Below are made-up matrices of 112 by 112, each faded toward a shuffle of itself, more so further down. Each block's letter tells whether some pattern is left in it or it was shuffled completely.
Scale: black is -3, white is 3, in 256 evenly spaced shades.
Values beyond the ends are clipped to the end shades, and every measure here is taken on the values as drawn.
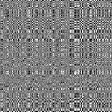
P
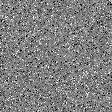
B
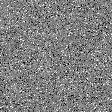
B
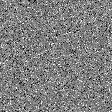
B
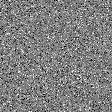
B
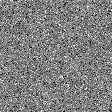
B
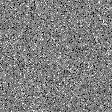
B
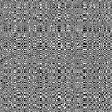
P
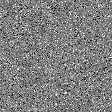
B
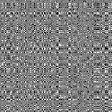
P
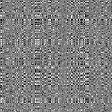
P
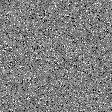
B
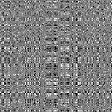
P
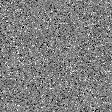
B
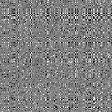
P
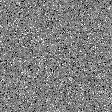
B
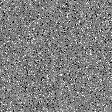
B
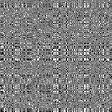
P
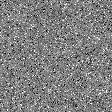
B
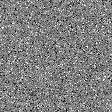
B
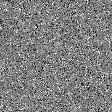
B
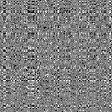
P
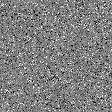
B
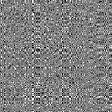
P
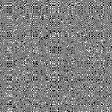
P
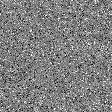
B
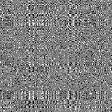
P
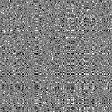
P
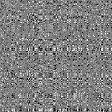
P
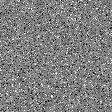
B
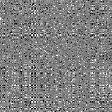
P
